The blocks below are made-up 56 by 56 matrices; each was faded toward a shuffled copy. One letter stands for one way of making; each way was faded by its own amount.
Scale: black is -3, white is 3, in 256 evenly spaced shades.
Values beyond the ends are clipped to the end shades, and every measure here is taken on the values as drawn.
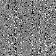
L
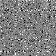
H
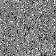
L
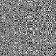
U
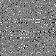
H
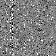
L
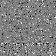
H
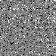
H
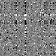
U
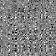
U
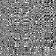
U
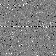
H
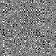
U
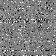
H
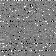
H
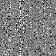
L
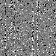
L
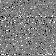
H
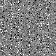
L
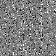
L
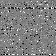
H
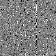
L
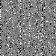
L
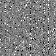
L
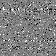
H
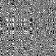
U
